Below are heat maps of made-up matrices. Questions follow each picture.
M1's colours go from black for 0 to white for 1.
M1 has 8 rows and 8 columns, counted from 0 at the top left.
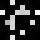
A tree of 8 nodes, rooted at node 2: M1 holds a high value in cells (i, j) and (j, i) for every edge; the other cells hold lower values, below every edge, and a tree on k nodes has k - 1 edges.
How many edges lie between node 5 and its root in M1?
1
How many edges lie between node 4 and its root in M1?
1
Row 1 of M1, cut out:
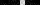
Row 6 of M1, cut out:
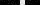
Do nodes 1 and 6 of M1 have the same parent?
yes
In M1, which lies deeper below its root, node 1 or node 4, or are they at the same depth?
node 1
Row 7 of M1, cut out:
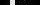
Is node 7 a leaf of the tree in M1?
yes
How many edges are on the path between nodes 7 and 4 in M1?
2
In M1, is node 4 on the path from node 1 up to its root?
yes
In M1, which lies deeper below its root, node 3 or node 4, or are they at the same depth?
the same depth
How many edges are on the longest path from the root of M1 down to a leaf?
2
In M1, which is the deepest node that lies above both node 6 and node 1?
4
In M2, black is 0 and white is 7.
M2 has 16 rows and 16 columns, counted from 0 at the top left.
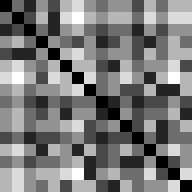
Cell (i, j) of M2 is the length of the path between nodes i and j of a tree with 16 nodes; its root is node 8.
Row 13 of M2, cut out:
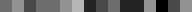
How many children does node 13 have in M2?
2
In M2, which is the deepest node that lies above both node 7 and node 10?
13
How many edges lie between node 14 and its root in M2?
4
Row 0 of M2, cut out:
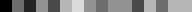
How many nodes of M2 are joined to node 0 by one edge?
1
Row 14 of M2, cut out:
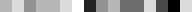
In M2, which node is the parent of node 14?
7
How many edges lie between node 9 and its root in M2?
1
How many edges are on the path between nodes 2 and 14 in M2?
4
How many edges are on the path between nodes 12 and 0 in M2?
5
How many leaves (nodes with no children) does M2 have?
7
